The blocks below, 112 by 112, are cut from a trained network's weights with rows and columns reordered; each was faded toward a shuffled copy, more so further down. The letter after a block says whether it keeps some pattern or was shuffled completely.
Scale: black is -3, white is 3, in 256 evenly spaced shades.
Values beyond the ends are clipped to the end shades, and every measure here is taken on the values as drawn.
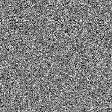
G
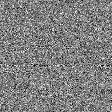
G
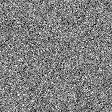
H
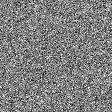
H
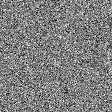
H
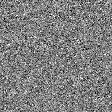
G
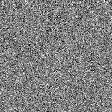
G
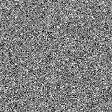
G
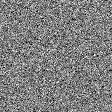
H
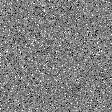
H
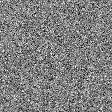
H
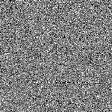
G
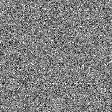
G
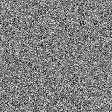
G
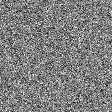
H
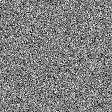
H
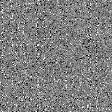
G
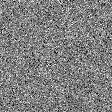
H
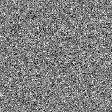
G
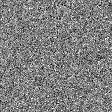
G
